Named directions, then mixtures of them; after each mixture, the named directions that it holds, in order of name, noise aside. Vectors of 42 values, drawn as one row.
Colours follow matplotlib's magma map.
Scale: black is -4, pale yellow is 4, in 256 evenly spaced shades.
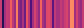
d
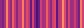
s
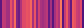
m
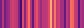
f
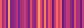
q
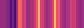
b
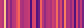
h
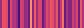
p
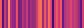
d, q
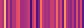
h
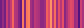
f, s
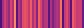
m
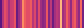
m, s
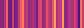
b, p, s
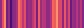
b, d, h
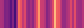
b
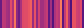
m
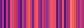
f, h, q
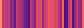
m, p, q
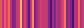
f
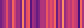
f, s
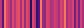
d, h, s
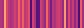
h, s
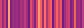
q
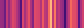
f
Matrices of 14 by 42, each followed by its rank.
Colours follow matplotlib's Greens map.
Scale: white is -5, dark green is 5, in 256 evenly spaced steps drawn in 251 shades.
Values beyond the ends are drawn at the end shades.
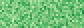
full rank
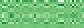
two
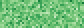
full rank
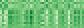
two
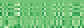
two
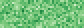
full rank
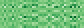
two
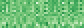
three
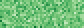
full rank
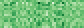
three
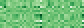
three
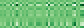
one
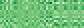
two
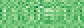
three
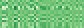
two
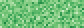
full rank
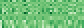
three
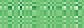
one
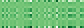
one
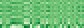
two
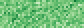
full rank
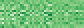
three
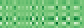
one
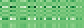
one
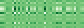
one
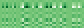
one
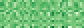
three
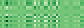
one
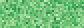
full rank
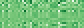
three
